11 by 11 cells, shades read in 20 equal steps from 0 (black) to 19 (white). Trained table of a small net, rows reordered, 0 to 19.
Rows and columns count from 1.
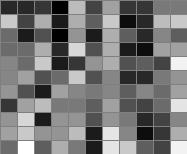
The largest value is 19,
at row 11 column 2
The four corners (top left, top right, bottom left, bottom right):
3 9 8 18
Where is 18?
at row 5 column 11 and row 11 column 11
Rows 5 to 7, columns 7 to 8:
13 6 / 10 3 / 10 7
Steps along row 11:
up down up down down up down down down up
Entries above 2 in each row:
10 9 8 9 10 11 10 11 10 9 10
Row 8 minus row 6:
-6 0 8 1 -6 1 2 3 2 -1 6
